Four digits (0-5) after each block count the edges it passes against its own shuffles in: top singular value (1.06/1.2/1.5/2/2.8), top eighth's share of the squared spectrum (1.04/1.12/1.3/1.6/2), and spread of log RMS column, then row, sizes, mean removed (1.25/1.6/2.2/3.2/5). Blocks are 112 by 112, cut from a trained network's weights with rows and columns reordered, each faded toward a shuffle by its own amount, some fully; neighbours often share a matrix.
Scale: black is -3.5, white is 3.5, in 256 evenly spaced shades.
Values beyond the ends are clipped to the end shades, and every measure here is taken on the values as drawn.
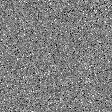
0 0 0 0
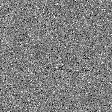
1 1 0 1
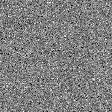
1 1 0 1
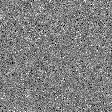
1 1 0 1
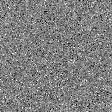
0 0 0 0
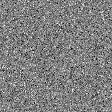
1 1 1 0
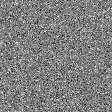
0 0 0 0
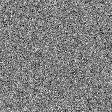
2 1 0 0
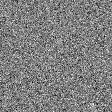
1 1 0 0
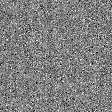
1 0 0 0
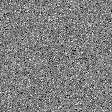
0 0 0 0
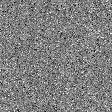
0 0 0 0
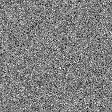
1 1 0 0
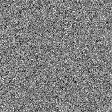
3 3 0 1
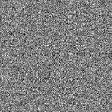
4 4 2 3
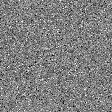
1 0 0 0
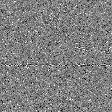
3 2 1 1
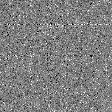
3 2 1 1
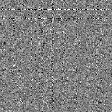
4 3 3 2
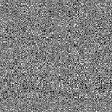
3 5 3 3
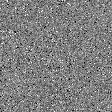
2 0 0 0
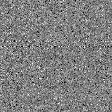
3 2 2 1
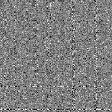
4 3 3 2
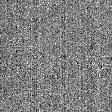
3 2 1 2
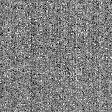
3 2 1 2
